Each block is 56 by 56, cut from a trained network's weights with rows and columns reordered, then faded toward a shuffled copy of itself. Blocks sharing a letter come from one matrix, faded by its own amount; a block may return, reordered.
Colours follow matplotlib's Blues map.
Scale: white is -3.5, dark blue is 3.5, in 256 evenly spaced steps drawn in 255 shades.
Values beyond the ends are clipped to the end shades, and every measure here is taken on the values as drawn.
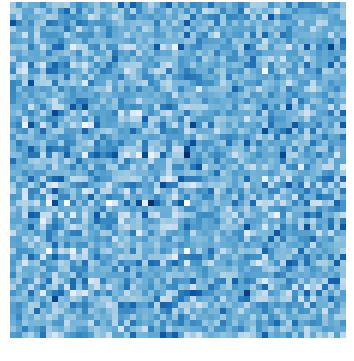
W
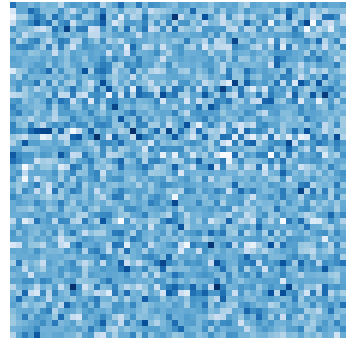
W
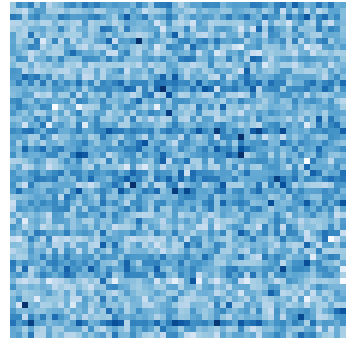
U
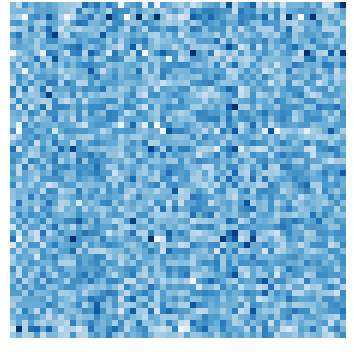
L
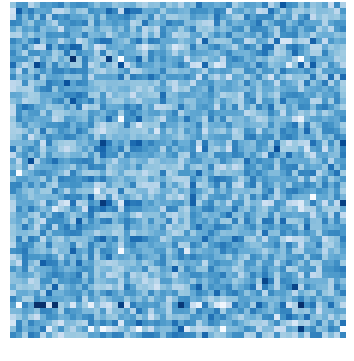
L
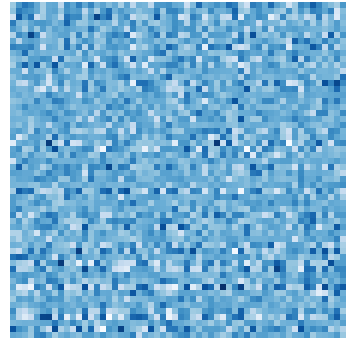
W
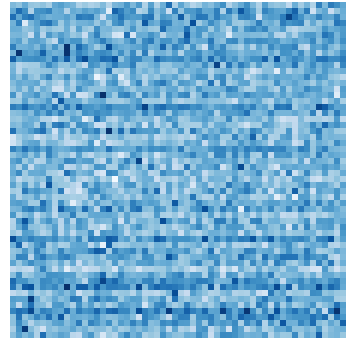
U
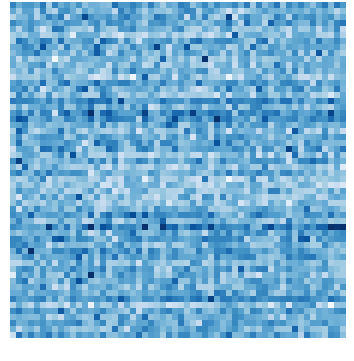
U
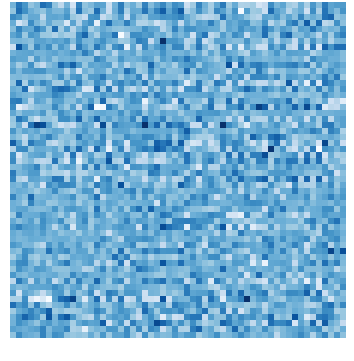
W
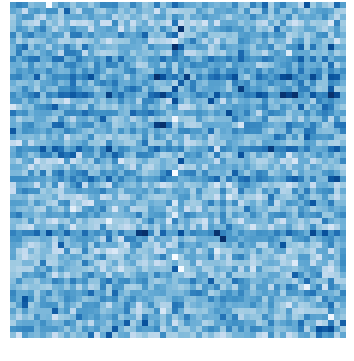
U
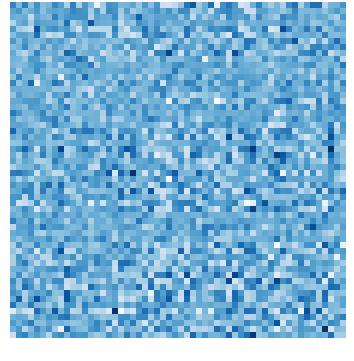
W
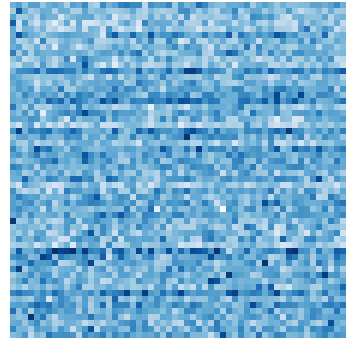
U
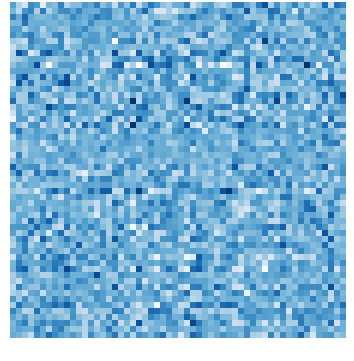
W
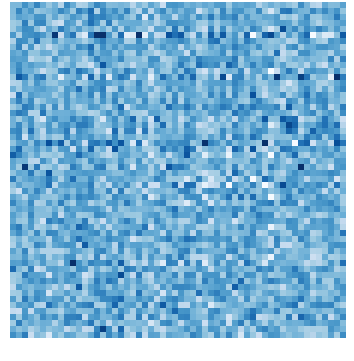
L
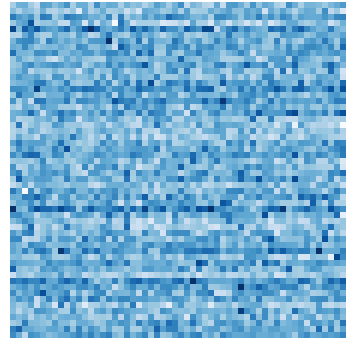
U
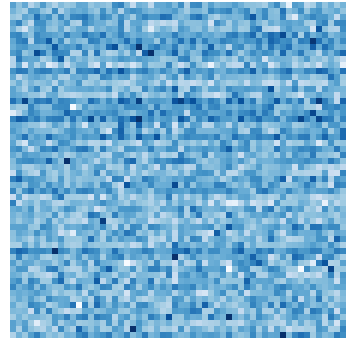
U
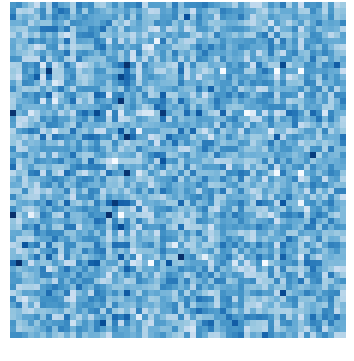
L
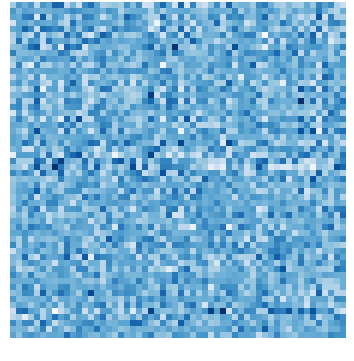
W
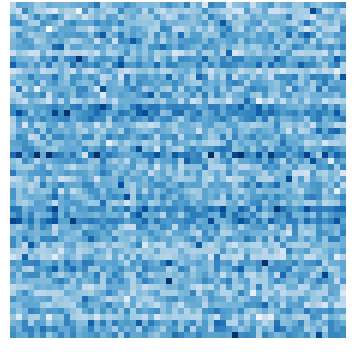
U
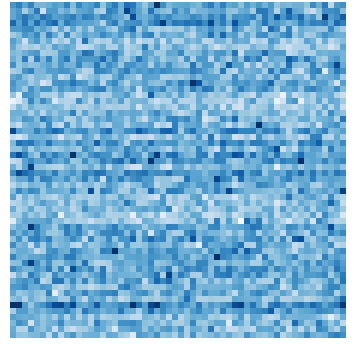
U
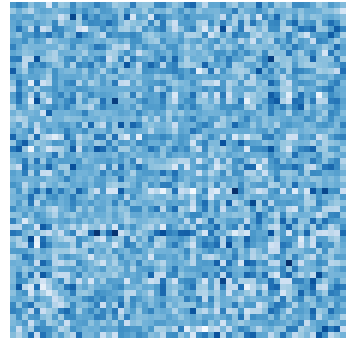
W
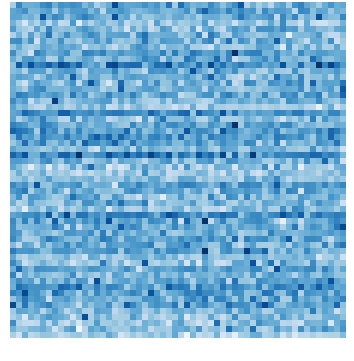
U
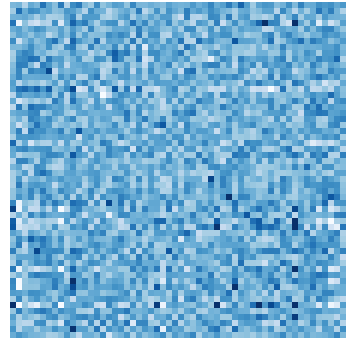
L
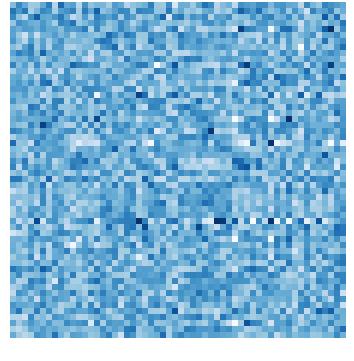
L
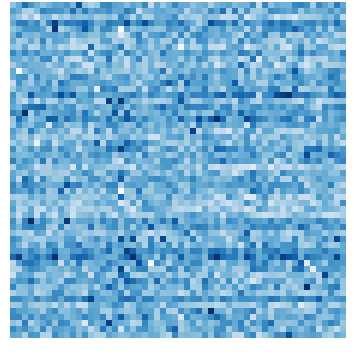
U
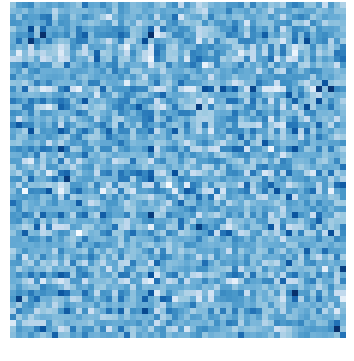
W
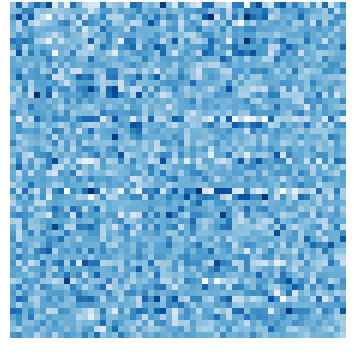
W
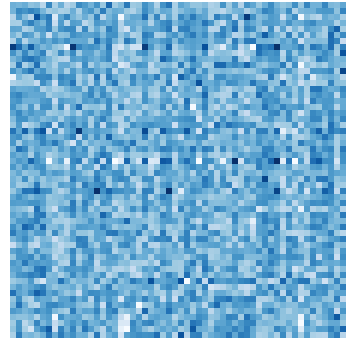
L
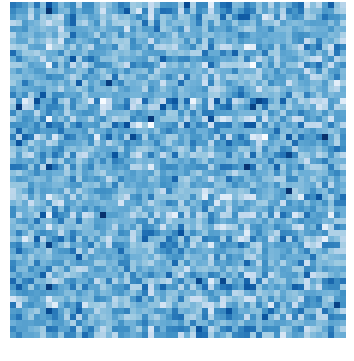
W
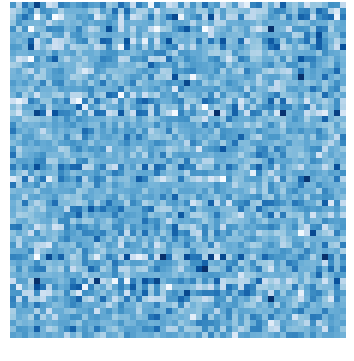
W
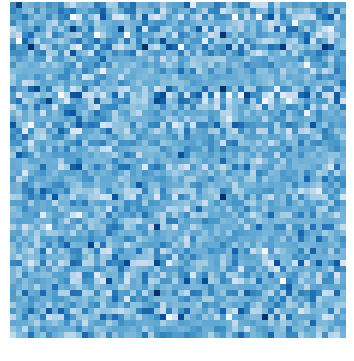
W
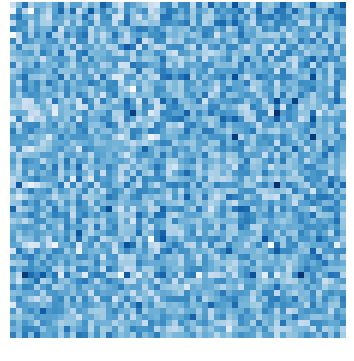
L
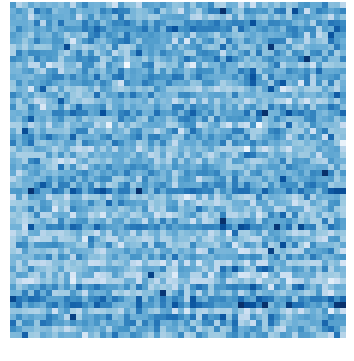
U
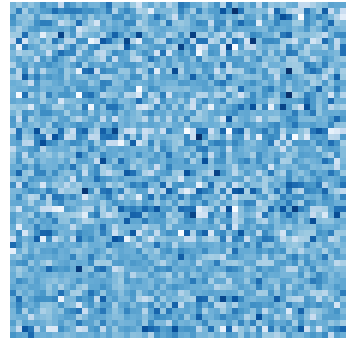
W
